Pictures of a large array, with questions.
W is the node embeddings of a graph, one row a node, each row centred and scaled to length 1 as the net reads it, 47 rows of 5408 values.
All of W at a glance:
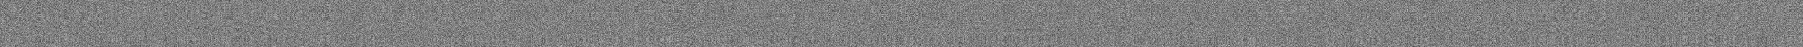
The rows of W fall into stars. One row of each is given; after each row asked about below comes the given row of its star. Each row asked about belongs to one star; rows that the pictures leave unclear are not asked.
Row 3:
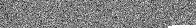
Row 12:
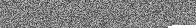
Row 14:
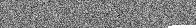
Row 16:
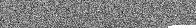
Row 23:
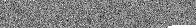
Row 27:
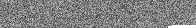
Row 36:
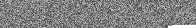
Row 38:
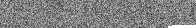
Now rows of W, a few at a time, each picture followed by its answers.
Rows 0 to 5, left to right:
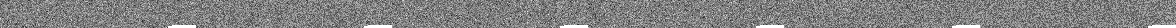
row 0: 3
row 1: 23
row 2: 27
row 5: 38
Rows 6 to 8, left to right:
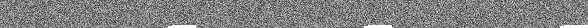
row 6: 14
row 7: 27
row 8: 36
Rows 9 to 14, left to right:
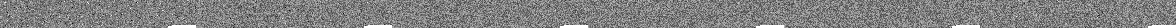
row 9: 14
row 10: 16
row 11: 14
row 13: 27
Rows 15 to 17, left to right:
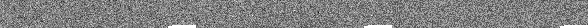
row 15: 38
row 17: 3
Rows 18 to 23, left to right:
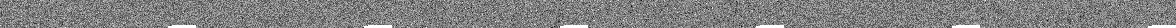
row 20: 12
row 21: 16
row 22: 36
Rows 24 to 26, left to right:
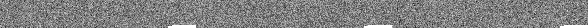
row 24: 38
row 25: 16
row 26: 3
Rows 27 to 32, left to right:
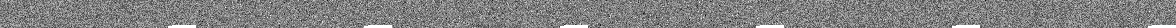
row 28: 36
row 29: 12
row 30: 36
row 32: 16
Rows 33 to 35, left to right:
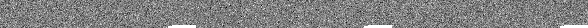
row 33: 3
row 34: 14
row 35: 38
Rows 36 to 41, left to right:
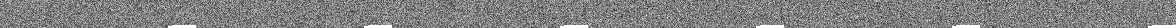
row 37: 12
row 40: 38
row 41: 38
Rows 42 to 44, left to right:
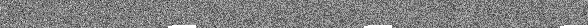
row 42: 12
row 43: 23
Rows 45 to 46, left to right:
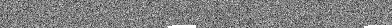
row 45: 3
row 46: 12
